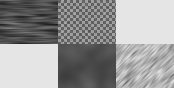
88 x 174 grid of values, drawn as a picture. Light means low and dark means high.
The table splits into 2 rows of 3 panels. Panel 1,1: high, streaked across. Panel 1,2: middling, checkered, strong in contrast. Panel 1,3: very low, flat. Panel 2,1: very low, flat. Panel 2,2: high, smooth, faint in contrast. Panel 2,3: low, slanting up to the right.
